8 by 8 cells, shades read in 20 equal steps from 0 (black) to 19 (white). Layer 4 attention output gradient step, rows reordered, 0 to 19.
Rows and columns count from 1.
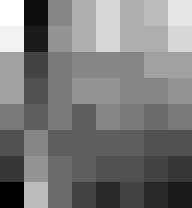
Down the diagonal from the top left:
19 2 9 11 10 7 5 2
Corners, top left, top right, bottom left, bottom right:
19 17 0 2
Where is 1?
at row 1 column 2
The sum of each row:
103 102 80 80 68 56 51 40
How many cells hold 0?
1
